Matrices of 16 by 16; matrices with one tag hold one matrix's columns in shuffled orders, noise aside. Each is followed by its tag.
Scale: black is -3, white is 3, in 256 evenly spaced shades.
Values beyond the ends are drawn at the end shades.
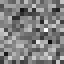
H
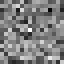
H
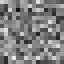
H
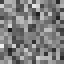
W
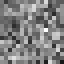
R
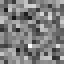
W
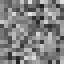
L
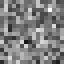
R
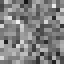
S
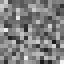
R
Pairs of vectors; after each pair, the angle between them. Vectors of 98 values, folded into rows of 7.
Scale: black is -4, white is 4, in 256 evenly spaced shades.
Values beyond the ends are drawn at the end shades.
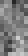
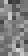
partly aligned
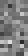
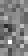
partly aligned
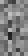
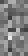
nearly opposite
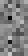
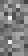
nearly opposite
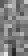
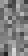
nearly opposite
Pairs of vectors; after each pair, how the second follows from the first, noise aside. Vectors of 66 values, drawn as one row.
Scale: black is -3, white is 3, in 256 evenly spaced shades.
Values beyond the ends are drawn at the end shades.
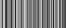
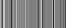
partly zeroed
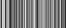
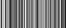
copied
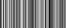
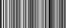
copied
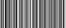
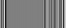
partly zeroed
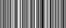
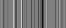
partly zeroed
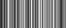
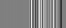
partly zeroed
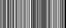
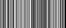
copied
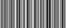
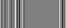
partly zeroed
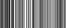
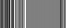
partly zeroed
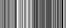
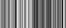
copied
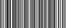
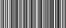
reversed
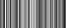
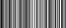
reversed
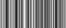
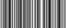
reversed
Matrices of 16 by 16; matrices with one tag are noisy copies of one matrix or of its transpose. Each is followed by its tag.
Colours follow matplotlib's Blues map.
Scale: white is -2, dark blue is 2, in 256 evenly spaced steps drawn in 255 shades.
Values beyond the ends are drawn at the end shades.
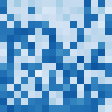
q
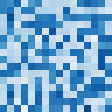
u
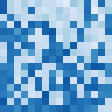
q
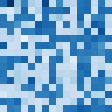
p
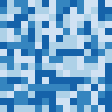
p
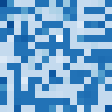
u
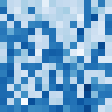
q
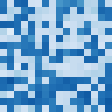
p
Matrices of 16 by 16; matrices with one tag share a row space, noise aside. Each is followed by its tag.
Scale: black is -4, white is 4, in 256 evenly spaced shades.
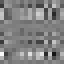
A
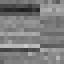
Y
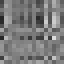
A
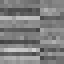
Y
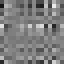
A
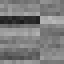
Y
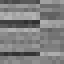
Y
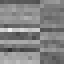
Y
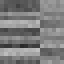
Y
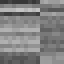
Y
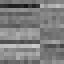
Y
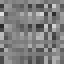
A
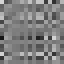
A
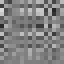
A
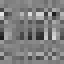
A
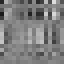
A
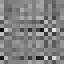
A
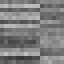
Y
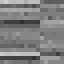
Y
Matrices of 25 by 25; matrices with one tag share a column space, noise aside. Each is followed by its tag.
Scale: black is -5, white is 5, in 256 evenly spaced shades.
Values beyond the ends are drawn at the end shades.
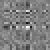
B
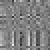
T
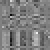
T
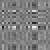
B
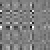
B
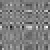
B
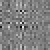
B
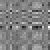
B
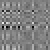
B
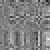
T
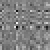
B
